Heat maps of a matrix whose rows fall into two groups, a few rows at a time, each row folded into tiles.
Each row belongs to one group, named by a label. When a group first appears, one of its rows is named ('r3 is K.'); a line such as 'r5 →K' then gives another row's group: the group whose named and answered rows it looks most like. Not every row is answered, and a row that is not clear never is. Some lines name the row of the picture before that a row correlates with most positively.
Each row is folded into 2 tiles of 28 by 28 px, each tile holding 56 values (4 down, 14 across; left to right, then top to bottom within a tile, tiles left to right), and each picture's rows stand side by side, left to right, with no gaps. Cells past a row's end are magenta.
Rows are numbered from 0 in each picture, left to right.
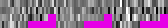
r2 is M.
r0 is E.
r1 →M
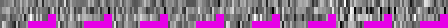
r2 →M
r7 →M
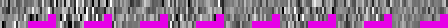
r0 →E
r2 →M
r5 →M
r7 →E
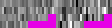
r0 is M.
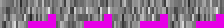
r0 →E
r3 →E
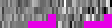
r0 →M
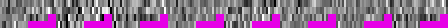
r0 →E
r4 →M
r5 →M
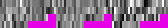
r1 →E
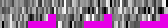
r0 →E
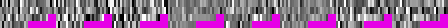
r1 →E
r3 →M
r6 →M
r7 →M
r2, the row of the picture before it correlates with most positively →1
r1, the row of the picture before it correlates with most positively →0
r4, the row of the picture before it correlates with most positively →1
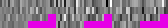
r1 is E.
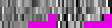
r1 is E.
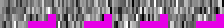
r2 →E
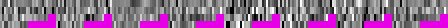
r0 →M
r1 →E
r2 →M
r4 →E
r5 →E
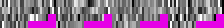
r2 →E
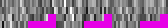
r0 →E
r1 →M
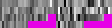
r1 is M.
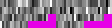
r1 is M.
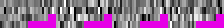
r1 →M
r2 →E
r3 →M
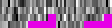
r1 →E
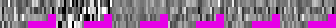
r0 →M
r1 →E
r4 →M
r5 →M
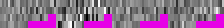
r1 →E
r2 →M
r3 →E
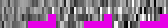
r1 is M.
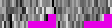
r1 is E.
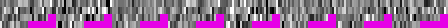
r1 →E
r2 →E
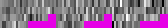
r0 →E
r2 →M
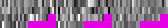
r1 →M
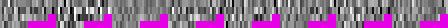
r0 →M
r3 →M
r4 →E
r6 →M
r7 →E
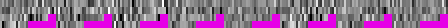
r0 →E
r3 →M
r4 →M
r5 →E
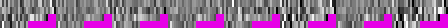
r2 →M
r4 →M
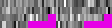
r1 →M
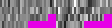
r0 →E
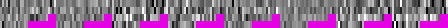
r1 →M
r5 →M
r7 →M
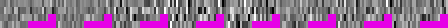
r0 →M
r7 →E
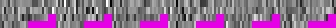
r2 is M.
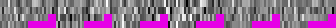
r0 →M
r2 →E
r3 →M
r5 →M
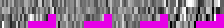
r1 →E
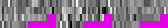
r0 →M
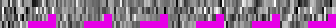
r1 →E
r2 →M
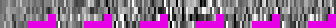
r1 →M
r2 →E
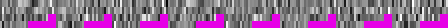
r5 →E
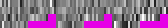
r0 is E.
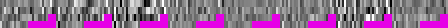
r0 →M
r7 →M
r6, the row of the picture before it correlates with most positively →0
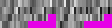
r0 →M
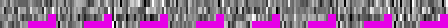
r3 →E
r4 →M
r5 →M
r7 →E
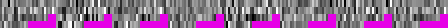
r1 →E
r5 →M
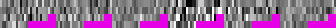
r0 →E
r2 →M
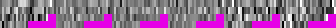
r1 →M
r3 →E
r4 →M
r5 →E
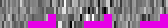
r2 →E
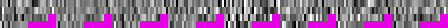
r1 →E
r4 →E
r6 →M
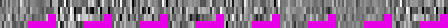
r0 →E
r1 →M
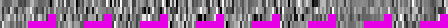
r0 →M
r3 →E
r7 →E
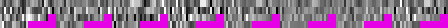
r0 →M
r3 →M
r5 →M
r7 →M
